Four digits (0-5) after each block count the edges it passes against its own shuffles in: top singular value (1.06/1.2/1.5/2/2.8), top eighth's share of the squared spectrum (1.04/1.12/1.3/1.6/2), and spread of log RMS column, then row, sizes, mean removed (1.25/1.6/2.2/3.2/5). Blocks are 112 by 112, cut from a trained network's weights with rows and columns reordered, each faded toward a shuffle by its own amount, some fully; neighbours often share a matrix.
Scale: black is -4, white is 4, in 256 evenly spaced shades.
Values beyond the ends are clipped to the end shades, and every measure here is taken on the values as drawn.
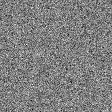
0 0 0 0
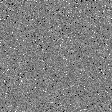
1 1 0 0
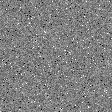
0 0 0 0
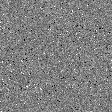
1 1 0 0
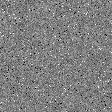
0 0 0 0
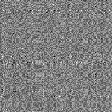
4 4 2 3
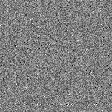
3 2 0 1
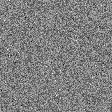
1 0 0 0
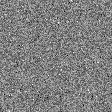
1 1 0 0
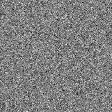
3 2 0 1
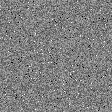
0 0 0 0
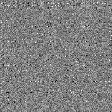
4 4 1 2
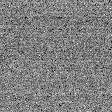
2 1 0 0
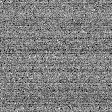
4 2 0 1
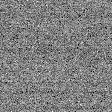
2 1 0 0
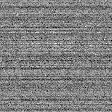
5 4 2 3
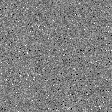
2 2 0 1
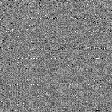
4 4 1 2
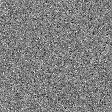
1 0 0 0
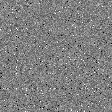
2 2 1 1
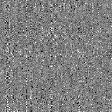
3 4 3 2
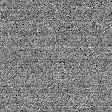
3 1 0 0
